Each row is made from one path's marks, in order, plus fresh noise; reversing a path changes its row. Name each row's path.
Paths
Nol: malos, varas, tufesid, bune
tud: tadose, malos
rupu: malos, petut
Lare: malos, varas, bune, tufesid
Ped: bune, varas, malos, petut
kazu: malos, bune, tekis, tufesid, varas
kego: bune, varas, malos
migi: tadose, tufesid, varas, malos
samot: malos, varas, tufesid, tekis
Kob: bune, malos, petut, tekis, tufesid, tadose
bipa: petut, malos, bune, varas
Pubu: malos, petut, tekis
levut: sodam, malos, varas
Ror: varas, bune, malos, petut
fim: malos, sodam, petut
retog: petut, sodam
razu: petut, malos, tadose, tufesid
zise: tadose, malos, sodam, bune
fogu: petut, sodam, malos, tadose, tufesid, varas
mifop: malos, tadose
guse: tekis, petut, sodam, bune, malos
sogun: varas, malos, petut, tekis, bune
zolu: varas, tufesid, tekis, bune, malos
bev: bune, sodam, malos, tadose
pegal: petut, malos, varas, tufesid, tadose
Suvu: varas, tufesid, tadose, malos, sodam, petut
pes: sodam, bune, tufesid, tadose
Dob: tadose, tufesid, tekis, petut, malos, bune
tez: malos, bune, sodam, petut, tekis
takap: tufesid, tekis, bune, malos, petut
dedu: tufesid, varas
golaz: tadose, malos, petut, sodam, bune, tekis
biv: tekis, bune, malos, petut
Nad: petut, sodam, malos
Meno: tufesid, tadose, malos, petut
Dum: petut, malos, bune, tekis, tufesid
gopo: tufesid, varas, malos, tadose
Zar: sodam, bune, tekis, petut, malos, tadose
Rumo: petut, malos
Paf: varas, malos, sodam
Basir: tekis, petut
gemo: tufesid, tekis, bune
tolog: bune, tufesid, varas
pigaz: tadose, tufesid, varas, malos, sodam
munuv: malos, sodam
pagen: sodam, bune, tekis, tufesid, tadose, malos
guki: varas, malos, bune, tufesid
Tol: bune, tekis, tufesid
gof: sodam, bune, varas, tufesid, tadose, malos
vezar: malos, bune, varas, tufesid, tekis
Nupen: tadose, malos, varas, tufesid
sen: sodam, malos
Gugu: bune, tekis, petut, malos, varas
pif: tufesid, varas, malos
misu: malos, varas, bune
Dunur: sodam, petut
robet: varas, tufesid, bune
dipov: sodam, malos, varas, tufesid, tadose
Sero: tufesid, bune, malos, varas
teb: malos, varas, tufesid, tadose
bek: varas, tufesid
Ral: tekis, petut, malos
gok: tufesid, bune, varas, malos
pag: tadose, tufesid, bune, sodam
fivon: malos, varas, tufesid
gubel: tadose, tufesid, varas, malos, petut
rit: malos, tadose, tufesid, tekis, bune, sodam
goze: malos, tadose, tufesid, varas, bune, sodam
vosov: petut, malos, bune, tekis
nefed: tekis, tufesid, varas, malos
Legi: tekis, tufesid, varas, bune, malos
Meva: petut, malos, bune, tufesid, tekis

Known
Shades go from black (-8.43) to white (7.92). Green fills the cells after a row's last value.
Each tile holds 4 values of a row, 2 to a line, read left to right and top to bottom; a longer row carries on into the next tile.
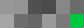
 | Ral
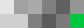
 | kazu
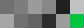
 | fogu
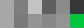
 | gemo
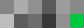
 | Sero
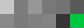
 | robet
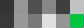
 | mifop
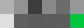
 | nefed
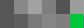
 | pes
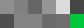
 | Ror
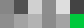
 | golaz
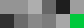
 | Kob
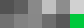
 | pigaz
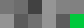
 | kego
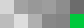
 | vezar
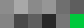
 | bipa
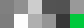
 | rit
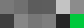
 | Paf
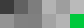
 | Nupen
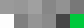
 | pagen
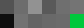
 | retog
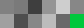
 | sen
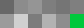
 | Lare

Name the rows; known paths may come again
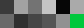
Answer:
pegal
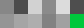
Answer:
golaz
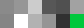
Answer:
rit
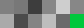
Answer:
sen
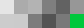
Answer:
kazu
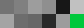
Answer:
fogu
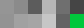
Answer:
misu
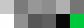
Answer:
zolu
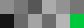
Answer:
Ped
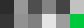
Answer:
mifop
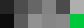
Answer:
bev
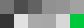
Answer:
fim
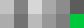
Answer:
Dob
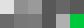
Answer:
Gugu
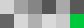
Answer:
Pubu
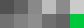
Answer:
pigaz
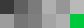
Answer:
Nupen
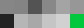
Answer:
rupu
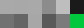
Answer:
vosov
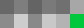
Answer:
fivon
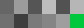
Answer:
dipov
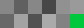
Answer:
bek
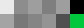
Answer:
sogun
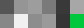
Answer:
goze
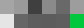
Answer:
nefed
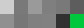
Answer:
robet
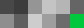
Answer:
zise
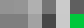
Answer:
takap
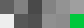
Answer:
pif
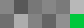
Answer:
Suvu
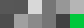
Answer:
pag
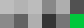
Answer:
Meva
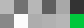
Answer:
tez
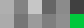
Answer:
gemo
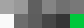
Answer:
Legi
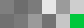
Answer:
gubel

